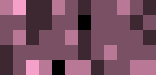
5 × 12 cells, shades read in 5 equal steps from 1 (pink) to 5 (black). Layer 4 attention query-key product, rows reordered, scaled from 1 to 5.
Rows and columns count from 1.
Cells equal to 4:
14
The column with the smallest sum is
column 2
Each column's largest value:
4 3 4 4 5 3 5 4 3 3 4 4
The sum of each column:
16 12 16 16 16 13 19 16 14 14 15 16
